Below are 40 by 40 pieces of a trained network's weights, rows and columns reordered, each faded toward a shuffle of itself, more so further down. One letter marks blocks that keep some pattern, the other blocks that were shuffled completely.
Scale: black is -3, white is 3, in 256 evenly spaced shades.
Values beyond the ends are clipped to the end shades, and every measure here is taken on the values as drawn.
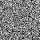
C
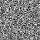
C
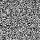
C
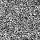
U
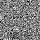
C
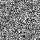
U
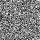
U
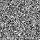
C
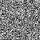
C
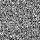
C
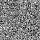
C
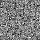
U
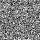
U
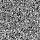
U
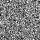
U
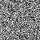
U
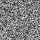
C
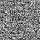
C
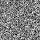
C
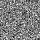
C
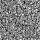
U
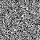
C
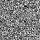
C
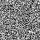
C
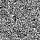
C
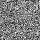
C
